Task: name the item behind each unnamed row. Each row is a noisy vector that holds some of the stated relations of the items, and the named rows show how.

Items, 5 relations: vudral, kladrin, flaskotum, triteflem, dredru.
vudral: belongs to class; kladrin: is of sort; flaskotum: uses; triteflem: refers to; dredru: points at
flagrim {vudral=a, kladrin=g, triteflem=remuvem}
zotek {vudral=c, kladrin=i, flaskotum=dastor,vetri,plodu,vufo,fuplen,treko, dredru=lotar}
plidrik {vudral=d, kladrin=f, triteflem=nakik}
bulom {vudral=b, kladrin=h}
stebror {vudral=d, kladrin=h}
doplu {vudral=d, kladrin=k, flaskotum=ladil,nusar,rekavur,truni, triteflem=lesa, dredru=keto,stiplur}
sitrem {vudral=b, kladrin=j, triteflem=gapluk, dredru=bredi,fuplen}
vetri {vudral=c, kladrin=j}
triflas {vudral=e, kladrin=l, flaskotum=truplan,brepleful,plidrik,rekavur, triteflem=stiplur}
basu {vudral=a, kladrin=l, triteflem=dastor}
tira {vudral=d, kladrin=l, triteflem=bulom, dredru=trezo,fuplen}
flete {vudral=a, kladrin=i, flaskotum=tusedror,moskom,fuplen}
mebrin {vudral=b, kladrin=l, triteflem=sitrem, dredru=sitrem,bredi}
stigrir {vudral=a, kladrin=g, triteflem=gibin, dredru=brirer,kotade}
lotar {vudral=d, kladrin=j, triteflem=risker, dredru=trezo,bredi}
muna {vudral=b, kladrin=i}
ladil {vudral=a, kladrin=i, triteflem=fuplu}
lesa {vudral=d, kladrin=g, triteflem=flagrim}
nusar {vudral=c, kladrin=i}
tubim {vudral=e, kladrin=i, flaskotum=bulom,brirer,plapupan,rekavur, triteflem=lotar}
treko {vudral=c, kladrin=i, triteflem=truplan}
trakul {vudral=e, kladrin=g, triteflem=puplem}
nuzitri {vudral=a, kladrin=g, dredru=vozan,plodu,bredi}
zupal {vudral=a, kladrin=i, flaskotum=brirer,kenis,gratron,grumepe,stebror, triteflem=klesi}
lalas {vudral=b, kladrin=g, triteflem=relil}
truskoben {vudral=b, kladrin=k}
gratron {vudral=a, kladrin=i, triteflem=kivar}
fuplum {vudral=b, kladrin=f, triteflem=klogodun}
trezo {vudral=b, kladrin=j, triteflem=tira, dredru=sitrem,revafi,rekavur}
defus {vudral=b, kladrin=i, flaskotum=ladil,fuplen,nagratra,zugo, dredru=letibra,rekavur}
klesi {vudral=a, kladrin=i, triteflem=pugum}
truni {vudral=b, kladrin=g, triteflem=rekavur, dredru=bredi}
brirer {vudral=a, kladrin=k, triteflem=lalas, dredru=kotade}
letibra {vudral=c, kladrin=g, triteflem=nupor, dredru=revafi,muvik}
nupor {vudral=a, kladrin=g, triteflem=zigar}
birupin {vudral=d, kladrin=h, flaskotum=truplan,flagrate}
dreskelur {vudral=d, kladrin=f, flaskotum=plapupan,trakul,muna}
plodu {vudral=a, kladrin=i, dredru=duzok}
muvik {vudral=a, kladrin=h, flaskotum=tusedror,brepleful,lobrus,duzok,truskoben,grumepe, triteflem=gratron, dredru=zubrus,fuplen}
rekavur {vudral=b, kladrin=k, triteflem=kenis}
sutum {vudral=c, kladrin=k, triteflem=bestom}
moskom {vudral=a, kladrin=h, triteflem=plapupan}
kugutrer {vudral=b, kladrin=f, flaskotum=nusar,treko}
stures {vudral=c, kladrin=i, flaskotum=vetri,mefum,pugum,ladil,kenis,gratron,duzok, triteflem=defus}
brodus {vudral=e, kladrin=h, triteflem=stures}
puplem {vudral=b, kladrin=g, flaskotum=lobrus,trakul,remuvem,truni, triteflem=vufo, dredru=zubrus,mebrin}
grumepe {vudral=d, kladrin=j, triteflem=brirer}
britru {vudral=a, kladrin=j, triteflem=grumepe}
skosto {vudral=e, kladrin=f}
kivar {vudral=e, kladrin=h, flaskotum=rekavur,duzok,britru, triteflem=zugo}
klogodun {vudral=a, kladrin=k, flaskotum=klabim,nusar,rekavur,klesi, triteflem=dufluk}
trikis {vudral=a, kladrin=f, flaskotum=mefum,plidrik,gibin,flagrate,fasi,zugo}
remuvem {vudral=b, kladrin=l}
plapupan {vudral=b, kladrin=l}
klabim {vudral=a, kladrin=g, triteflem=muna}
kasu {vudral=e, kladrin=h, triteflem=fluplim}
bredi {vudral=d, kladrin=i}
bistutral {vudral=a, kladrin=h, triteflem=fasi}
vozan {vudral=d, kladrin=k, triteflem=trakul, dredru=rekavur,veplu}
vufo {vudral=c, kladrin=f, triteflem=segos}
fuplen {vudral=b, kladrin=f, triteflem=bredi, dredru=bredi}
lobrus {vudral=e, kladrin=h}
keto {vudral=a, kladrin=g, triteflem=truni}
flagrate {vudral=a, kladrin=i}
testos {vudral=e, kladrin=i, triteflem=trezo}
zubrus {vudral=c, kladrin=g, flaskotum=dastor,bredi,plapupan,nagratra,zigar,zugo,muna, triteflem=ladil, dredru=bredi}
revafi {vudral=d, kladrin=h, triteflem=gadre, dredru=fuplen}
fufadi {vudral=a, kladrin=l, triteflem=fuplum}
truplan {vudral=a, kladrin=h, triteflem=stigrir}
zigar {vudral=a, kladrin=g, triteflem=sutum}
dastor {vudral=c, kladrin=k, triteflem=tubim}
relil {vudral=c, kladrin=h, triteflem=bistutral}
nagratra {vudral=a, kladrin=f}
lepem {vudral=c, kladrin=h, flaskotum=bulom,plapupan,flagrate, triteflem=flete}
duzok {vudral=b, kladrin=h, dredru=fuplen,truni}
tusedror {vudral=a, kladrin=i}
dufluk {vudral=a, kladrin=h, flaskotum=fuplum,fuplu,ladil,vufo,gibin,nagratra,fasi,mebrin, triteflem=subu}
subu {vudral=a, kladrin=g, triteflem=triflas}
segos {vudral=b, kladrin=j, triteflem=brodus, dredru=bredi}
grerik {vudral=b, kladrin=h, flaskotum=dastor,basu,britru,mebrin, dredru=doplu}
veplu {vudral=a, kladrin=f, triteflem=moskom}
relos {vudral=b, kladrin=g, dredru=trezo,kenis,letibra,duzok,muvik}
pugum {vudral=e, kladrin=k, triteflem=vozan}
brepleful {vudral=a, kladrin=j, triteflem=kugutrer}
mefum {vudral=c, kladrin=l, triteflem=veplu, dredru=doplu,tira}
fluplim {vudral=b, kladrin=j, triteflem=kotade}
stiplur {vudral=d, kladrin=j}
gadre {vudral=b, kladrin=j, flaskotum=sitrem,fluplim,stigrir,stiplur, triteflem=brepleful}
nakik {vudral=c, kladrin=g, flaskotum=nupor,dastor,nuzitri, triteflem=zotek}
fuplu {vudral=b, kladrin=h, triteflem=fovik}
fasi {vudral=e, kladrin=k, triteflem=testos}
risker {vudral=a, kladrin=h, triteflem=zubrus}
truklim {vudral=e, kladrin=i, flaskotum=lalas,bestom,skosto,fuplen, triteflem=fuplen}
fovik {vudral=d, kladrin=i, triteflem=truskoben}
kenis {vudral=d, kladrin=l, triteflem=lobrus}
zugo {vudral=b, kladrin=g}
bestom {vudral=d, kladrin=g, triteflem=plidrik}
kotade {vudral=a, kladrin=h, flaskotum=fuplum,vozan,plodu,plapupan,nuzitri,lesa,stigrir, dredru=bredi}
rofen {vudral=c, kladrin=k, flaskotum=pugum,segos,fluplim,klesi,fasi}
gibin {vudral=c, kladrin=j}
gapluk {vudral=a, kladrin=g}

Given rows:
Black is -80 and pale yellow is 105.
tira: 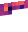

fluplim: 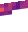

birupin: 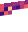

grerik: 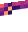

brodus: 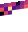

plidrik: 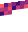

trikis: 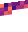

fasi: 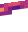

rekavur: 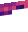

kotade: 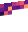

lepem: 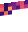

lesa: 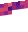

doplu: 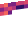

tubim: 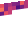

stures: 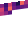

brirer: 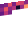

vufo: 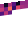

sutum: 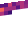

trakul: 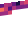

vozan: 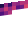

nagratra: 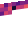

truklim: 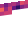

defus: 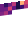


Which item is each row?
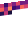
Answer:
relil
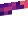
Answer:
segos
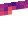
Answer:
zupal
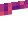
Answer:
flete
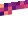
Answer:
dreskelur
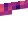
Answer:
gadre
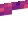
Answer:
fovik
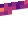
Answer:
pugum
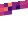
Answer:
lalas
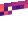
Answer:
kivar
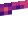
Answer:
sitrem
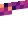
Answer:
kugutrer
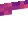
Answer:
flagrate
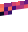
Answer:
bulom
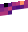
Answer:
zotek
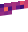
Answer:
kenis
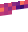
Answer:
triflas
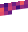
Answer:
rofen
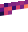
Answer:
veplu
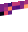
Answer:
revafi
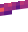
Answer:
truskoben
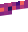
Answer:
plapupan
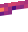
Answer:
testos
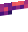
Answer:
trezo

